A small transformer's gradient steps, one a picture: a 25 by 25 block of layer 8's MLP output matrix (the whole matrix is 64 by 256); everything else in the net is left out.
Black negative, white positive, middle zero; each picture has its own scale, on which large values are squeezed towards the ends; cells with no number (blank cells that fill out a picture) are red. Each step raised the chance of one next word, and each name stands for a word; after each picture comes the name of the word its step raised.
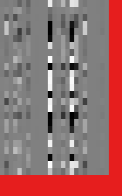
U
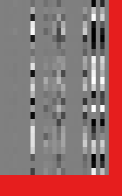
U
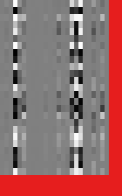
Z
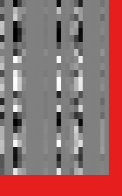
U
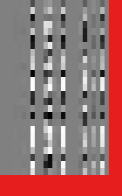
U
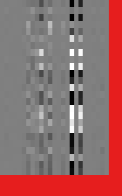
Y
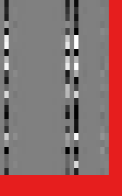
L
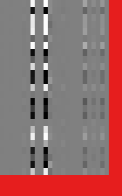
Z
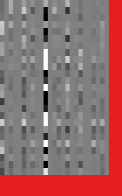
Y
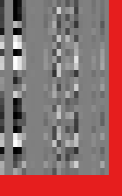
L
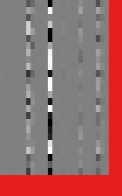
U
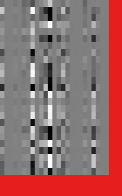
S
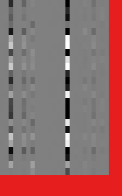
L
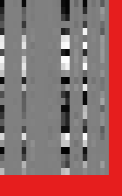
L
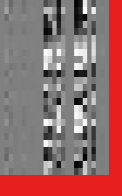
Y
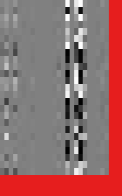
Z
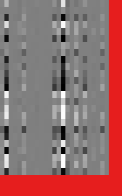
S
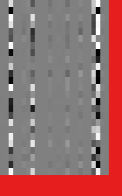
Z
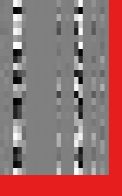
Z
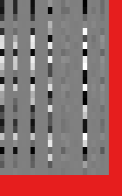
L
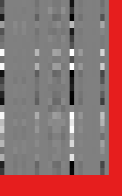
Y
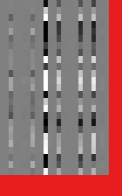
U
